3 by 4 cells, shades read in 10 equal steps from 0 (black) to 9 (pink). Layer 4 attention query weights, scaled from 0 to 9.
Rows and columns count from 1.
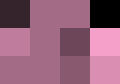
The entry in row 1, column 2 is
6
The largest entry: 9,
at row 2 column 4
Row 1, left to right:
2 6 6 0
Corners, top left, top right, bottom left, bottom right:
2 0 6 8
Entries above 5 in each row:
2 3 3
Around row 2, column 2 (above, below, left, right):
6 6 7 4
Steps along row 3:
same down up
